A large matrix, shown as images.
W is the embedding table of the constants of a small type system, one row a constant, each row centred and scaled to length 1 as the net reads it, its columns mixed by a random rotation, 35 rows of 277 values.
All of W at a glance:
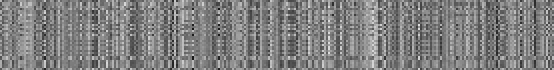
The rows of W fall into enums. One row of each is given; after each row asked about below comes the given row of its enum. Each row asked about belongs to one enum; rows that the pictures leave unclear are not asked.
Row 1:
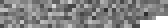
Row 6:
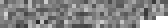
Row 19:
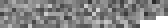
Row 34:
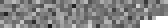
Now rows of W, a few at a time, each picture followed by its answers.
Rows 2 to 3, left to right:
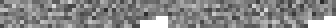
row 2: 1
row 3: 19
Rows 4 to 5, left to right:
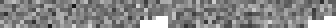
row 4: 34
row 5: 6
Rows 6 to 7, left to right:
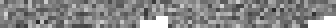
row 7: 1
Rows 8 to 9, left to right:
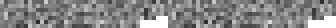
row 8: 6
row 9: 6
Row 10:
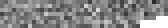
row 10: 19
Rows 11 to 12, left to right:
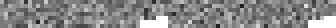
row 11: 6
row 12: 34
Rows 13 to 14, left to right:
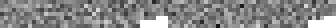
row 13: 19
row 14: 34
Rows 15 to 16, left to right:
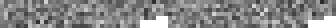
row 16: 19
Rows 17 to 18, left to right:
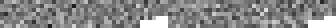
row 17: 34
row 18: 19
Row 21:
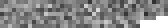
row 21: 19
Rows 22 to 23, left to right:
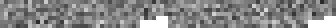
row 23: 19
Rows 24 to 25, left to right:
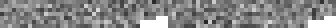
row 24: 19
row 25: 6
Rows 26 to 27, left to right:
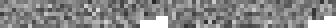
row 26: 19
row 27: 6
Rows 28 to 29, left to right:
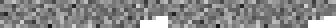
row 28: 34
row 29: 34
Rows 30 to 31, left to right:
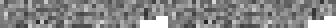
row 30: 6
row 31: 6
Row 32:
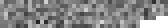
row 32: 6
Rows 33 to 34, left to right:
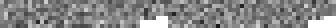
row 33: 6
